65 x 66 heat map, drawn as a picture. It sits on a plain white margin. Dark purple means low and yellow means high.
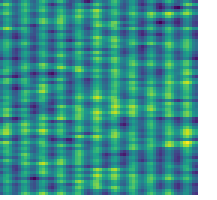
Histogram: bell-shaped. Average level on the scale: 50%. Odd rows or columns: none. Seam: none. Slope: none. Stripes: upright, repeating 11 times.
